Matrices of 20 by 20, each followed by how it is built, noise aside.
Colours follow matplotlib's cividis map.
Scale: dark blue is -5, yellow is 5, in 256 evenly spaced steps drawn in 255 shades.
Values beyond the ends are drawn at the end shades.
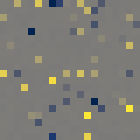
sparse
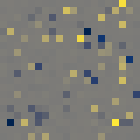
sparse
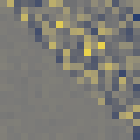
upper triangular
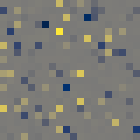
sparse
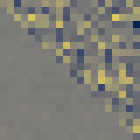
upper triangular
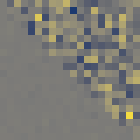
upper triangular
